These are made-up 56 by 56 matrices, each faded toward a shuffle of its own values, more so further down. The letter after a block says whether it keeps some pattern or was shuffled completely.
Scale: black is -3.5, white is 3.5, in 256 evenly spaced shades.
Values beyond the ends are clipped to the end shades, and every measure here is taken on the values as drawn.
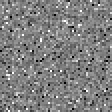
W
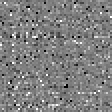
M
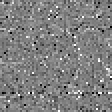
M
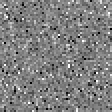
W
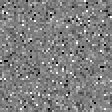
W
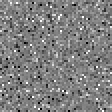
W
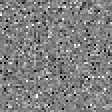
M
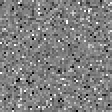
W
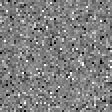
W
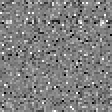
M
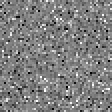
W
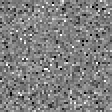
M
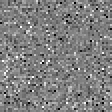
M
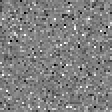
W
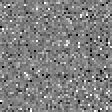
M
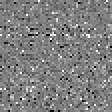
M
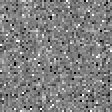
M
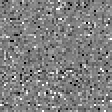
M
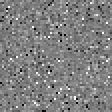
W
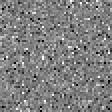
W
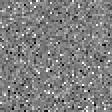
W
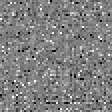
M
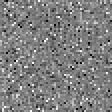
W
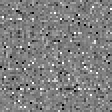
M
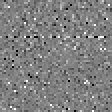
M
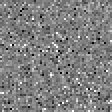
W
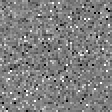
W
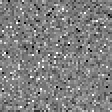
W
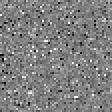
W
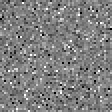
W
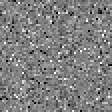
M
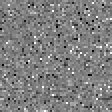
W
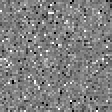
W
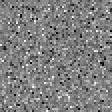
W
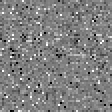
M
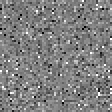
M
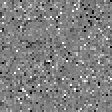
M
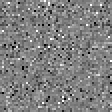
M
